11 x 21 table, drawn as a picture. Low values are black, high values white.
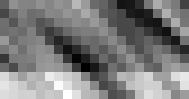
Overall the values sit about 50% of the way up the scale. A horizontal seam about 70% of the way down splits the table, and the bottom part is higher. Streaks slant down to the right.
